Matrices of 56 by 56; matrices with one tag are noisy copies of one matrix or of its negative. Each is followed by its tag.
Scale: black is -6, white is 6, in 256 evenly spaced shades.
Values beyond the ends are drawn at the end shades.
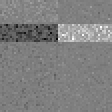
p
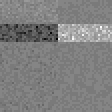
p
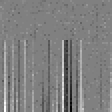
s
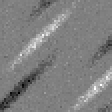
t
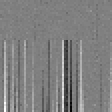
s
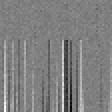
s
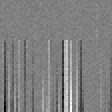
s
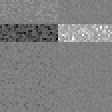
p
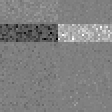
p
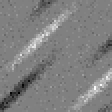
t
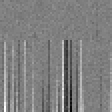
s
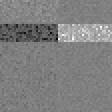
p
